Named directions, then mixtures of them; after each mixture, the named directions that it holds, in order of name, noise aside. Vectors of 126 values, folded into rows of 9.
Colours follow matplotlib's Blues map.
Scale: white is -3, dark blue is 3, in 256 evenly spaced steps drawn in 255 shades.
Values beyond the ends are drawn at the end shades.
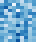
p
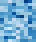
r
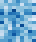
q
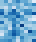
q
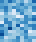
q, r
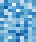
p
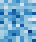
q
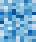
q, r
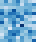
q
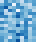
p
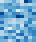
p, r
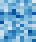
q, r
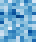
q, r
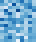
p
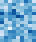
q, r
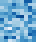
r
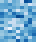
p, r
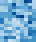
r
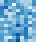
p, r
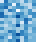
p
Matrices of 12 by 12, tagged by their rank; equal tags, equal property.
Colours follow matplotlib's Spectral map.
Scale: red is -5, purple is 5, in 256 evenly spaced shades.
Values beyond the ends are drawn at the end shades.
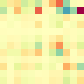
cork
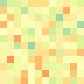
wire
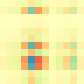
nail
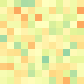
wire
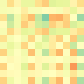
cork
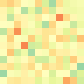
wire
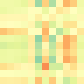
cork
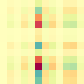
nail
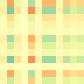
nail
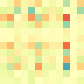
cork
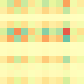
nail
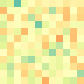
wire
